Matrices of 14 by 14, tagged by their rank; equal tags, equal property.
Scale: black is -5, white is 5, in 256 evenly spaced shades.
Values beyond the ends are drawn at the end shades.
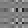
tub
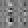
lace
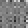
lace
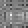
lace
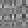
lace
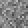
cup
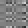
tub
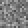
cup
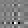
tub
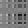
tub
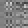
lace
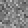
cup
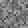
cup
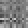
lace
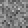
cup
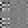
tub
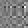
lace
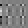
tub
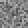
cup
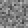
cup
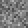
cup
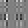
tub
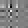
tub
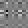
tub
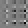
tub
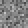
cup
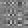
lace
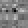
lace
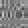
lace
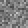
cup
